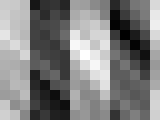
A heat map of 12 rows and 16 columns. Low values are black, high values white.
The centre is the ninth with the highest average. Stripes running up and down repeat 2 times from left to right. The values spread evenly over their range. On average the colour sits 50% of the way up the scale.
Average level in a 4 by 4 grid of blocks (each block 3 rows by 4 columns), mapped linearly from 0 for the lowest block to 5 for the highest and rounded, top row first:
4 1 3 2 | 4 2 5 0 | 3 1 5 2 | 3 0 3 3
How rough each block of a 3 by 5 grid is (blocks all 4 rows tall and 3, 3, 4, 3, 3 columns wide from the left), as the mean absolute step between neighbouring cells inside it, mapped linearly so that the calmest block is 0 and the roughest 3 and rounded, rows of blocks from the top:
00232 / 01223 / 11222
